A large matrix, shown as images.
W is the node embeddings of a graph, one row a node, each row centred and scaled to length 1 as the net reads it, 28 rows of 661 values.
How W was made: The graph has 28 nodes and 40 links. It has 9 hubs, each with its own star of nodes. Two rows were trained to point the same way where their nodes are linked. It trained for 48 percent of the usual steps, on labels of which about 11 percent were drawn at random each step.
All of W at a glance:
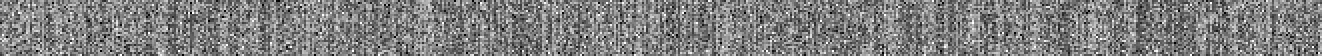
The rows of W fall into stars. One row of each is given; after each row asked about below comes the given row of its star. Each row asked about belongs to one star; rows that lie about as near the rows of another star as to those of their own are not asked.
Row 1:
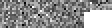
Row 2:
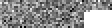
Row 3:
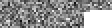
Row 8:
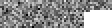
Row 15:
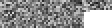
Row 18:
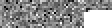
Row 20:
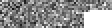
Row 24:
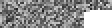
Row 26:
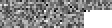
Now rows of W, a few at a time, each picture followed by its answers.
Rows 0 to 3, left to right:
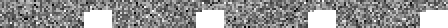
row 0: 1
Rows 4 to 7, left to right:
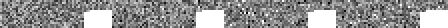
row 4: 2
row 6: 24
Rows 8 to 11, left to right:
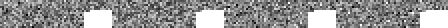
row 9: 18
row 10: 18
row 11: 15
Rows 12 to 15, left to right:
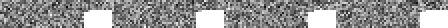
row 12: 20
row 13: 3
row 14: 1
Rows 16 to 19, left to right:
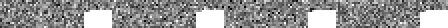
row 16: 20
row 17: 18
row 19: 8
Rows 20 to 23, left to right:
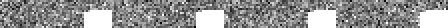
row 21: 3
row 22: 26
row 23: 15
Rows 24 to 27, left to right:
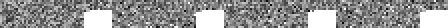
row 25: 2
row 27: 24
